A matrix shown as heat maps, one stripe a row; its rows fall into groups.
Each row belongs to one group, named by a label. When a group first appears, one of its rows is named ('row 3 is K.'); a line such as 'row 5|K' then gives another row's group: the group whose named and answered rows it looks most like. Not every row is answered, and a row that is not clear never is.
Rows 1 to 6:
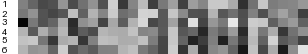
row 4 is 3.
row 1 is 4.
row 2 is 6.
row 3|4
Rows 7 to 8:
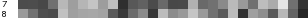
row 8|4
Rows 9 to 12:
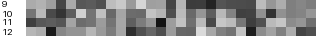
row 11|4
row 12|4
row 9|3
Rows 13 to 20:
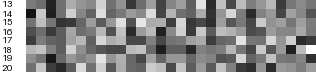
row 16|4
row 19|4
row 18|3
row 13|4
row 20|6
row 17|4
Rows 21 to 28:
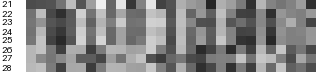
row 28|3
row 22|6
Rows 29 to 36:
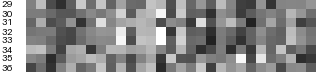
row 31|4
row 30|6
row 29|6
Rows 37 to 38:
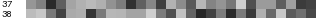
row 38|3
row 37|4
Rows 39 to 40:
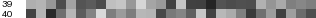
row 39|3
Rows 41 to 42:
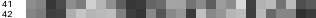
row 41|4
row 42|4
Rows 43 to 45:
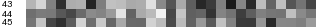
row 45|6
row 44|6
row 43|3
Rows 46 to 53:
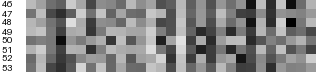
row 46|3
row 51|3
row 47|6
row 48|3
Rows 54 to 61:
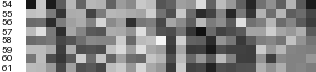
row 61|3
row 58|6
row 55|3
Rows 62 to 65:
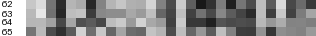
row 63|3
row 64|3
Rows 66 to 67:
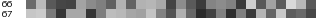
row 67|3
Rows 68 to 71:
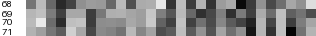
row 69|3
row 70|3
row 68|6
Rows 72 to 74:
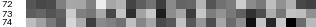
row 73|4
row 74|3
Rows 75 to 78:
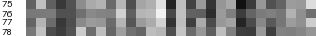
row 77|6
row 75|6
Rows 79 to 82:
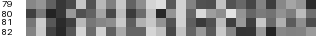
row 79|6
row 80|4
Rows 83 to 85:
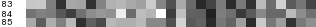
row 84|6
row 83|3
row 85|3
